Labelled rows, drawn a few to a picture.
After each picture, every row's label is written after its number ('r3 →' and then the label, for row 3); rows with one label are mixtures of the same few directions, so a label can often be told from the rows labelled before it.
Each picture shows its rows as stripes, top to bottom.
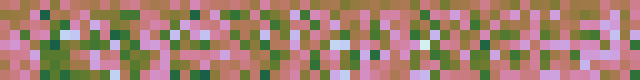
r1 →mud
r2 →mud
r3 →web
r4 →mud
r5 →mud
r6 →web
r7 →web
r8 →mud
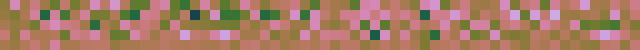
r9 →web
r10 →mud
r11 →web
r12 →web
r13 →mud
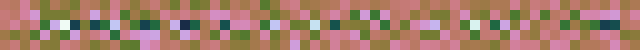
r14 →mud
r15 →web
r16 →web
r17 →web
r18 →mud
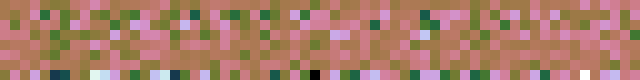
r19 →web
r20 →mud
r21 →web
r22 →mud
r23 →web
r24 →mud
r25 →mud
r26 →web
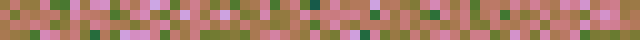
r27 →web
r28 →web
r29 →web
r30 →web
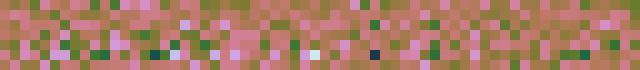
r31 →web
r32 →mud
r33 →web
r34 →web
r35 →mud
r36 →web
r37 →mud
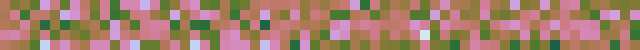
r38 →web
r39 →mud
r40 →mud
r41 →mud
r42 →mud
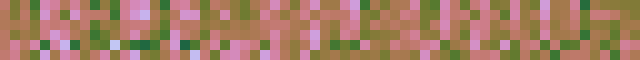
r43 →web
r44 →web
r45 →web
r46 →web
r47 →web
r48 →mud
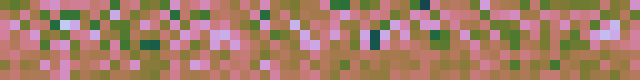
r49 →mud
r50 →mud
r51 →mud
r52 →web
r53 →web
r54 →web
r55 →mud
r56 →web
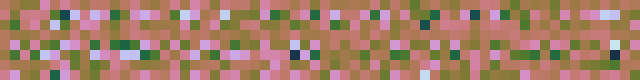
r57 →mud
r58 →web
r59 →mud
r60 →web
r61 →mud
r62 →mud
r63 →web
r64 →mud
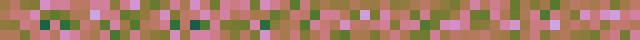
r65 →mud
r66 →web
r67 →mud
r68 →mud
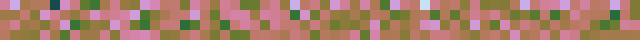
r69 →mud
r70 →mud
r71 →web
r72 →web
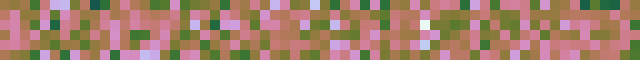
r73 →web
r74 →mud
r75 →mud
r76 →web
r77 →mud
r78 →web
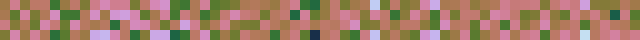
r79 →web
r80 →mud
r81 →web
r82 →web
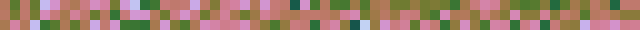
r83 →mud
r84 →web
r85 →web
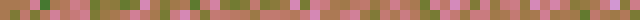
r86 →mud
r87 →web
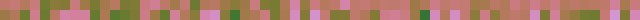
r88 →mud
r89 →mud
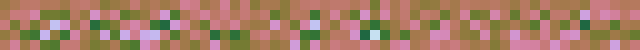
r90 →web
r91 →web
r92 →web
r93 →web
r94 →mud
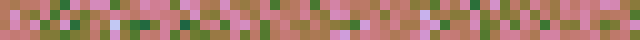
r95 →web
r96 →mud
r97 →web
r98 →mud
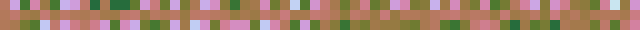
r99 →mud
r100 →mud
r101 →mud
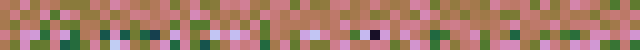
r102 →mud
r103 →mud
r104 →mud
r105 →web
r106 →mud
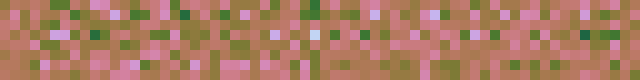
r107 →web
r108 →web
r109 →mud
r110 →web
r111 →mud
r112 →web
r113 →mud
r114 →mud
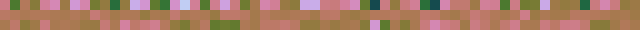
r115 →web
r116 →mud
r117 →web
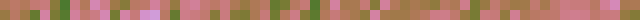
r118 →web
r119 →web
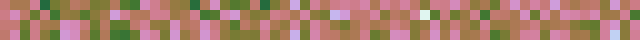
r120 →mud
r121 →mud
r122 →mud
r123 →mud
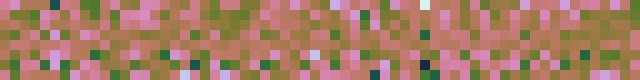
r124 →mud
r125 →web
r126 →web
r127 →mud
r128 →mud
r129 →web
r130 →mud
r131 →web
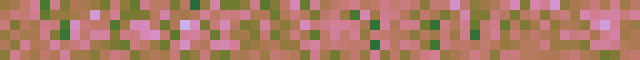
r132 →mud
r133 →web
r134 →web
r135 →web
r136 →web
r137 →web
